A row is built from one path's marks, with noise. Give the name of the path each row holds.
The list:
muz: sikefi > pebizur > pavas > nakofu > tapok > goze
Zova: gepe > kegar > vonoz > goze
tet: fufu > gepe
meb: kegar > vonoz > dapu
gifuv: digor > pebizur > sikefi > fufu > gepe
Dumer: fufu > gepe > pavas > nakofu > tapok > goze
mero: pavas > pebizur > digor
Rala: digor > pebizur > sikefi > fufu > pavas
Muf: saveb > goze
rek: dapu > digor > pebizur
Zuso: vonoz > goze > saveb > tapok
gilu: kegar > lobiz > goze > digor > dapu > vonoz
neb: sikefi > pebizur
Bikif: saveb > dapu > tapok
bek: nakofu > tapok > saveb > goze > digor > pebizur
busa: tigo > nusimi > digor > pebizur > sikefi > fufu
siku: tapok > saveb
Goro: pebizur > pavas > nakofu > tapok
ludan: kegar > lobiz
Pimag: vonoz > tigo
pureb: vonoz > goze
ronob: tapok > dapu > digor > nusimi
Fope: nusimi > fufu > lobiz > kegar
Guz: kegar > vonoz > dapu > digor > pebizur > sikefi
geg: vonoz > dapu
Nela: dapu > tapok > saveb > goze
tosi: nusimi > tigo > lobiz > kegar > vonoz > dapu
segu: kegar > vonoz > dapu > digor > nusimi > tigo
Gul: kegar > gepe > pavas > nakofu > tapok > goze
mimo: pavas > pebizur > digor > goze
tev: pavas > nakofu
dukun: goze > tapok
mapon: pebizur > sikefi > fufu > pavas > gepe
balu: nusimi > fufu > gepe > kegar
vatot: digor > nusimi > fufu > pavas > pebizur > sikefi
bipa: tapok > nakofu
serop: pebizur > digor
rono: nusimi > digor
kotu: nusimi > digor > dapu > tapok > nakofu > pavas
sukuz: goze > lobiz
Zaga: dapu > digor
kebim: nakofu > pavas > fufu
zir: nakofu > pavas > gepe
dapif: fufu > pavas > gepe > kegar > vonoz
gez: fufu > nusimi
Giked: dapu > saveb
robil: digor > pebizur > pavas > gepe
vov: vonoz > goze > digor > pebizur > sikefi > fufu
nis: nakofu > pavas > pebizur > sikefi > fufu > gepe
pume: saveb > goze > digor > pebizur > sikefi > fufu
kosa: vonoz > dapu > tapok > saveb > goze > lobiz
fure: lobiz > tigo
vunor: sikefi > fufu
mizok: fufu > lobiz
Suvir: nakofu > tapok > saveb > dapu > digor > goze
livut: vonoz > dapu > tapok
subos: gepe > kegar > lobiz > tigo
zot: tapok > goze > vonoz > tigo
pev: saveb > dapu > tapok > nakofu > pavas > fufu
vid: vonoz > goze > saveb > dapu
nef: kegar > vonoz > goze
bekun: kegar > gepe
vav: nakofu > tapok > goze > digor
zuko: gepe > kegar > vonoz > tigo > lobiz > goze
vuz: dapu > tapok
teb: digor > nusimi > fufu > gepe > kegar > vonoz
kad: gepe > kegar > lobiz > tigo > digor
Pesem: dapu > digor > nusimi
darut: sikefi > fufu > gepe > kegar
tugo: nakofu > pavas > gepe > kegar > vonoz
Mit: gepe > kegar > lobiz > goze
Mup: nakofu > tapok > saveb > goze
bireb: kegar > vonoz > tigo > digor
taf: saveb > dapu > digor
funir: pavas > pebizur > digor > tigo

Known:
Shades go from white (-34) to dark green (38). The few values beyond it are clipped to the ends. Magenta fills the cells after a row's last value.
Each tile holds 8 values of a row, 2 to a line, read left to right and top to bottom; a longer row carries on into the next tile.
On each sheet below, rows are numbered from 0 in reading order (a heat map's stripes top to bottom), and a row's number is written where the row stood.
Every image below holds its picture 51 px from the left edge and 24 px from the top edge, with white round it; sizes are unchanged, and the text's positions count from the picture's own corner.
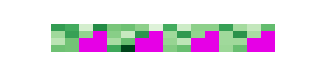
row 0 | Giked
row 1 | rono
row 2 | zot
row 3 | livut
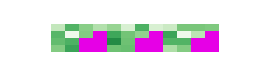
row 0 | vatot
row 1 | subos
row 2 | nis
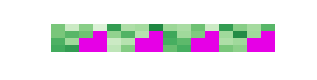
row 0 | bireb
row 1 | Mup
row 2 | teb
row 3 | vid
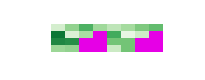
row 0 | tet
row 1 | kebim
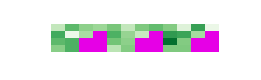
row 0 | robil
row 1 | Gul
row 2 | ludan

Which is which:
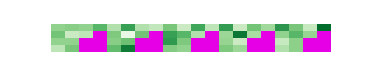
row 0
muz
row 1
serop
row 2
Mit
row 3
pureb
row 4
siku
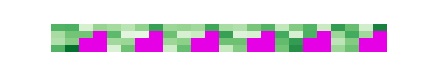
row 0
Zaga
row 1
tev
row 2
Goro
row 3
zir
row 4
gez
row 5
Bikif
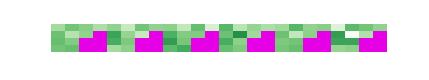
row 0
vov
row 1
tugo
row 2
kad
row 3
meb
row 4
pume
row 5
mapon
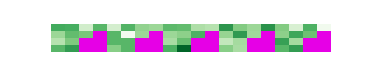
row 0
taf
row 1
Rala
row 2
Pesem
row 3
Muf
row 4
fure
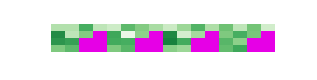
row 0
balu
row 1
gifuv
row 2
darut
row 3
tosi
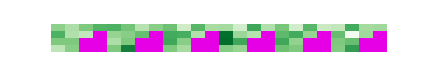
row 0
Dumer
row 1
ronob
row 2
Zova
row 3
bekun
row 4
zuko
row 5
mero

